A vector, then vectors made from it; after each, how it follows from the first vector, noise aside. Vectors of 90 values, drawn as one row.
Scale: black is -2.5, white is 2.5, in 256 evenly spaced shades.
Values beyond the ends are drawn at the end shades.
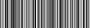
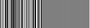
partly zeroed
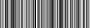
copied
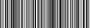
copied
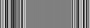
partly zeroed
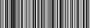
copied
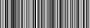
copied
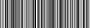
copied
